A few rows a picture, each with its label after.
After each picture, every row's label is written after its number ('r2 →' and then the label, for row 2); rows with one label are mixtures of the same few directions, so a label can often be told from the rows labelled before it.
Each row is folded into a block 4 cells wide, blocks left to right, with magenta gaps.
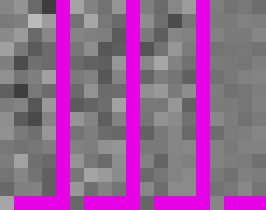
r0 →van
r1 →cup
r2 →van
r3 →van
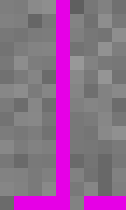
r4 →van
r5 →cup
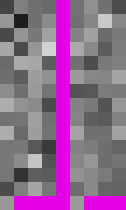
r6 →cup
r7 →van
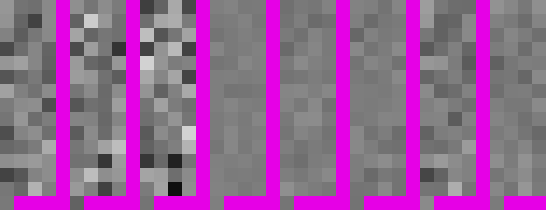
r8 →van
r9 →cup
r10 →cup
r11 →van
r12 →van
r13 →cup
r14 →van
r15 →cup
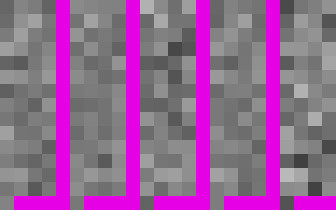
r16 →van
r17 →cup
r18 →cup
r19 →van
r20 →van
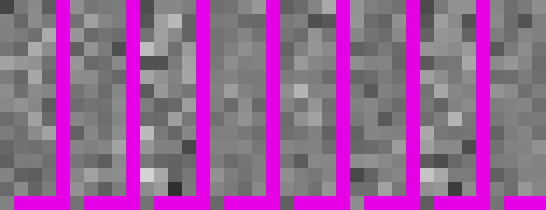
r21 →cup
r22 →cup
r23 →van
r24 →van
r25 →van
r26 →van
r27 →van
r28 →van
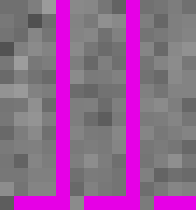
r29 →van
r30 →van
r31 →cup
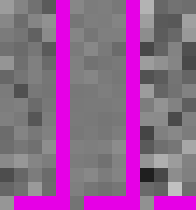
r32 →van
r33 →cup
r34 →van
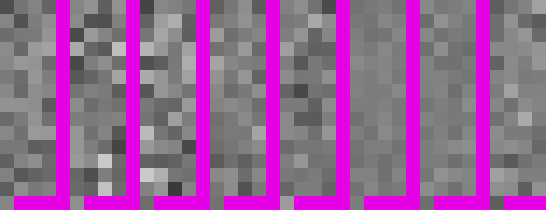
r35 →cup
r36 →cup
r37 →van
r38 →cup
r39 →van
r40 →cup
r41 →cup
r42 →van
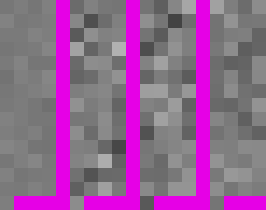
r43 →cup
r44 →cup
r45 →van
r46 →cup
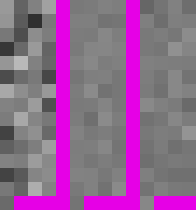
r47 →van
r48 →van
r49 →cup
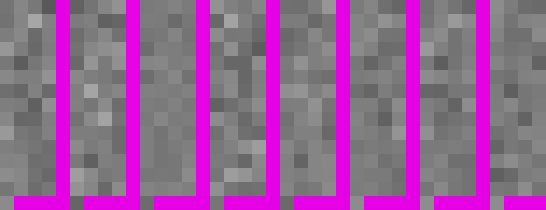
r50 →van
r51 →van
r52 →van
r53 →cup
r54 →van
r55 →van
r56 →van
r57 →van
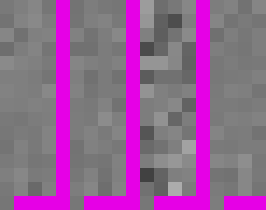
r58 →cup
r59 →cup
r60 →van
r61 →cup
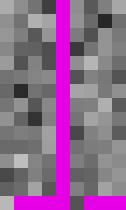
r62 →van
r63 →van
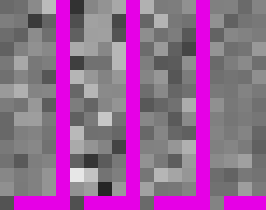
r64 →van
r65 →van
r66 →cup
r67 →cup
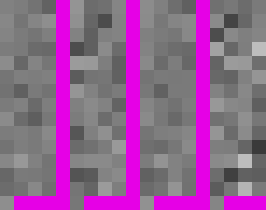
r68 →van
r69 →van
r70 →van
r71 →cup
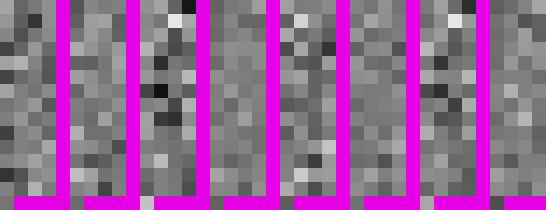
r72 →van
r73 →van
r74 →van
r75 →van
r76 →cup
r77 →cup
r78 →van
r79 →van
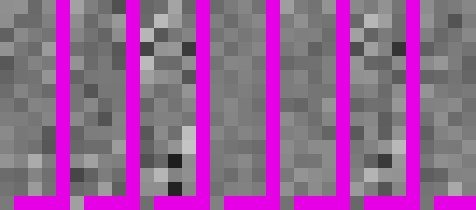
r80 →cup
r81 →van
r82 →cup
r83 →cup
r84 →cup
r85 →cup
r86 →van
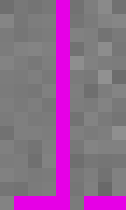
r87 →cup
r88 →cup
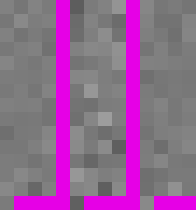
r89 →cup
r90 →van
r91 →van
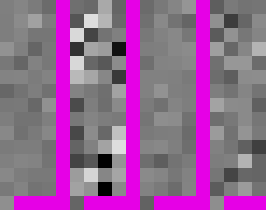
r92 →van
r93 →cup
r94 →van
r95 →cup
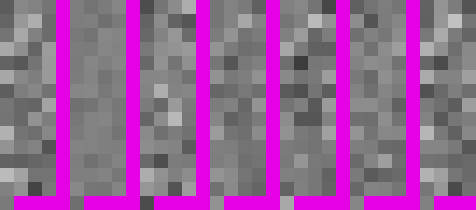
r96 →van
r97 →van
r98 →van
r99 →van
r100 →van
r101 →cup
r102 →van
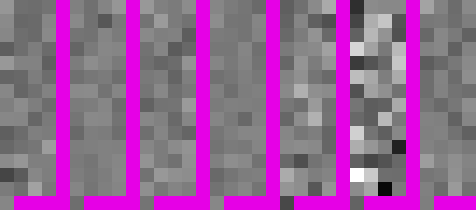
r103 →van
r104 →van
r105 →cup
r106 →van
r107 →van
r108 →van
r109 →cup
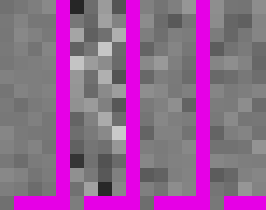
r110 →van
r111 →cup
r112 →van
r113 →van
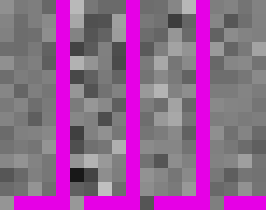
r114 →van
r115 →van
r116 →van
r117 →cup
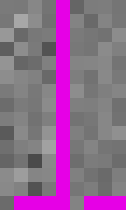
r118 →cup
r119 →cup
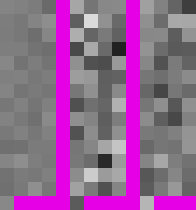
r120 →van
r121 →cup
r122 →van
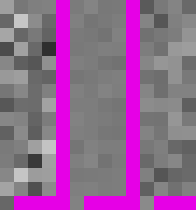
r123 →cup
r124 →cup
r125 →cup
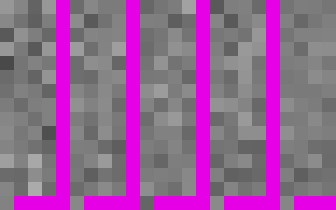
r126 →cup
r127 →cup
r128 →van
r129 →cup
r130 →cup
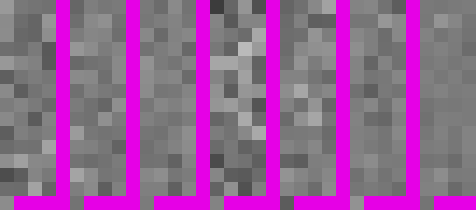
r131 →van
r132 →van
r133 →cup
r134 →cup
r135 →van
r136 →van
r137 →cup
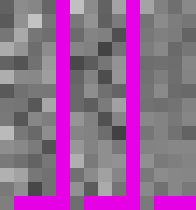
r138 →van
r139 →cup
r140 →cup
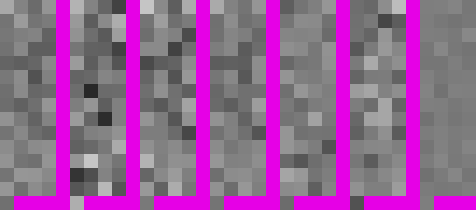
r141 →cup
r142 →van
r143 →cup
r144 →cup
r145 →van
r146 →van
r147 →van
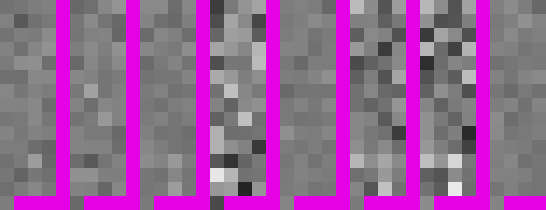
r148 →cup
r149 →van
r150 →cup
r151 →van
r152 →van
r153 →cup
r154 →cup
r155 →van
